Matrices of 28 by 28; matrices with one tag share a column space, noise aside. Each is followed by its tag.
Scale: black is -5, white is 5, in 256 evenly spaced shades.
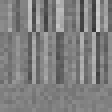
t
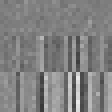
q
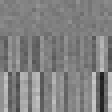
q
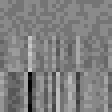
q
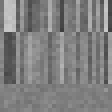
t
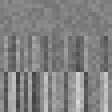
q
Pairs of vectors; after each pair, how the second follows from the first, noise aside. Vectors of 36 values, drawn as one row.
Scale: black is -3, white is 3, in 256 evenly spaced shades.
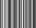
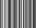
copied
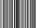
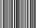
copied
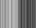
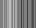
partly zeroed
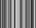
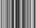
negated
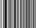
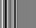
partly zeroed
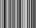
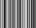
copied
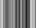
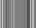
partly zeroed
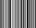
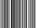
negated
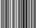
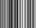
negated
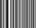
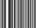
negated
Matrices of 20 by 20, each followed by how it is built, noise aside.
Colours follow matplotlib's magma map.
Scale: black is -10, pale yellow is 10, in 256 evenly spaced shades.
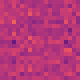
low rank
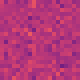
low rank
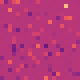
sparse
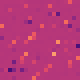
sparse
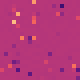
sparse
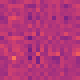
low rank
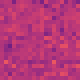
low rank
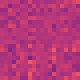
low rank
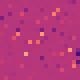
sparse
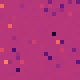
sparse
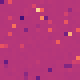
sparse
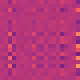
low rank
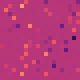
sparse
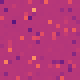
sparse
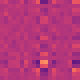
low rank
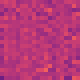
low rank
